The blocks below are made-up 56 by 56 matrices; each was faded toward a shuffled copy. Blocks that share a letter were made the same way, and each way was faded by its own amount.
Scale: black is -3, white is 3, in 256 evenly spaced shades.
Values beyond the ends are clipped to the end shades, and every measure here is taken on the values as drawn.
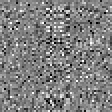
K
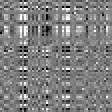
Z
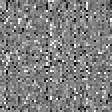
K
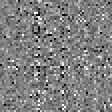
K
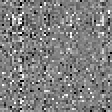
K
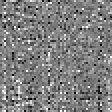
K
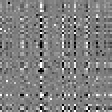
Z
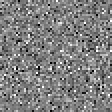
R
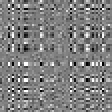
Z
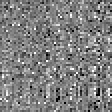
K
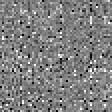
K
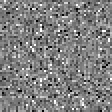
R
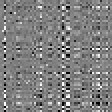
Z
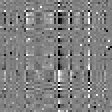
Z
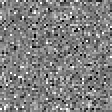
R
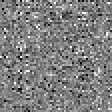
R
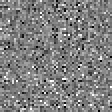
R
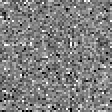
R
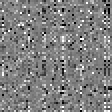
K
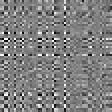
Z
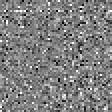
R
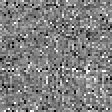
R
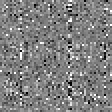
K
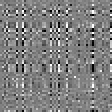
Z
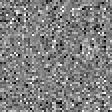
R
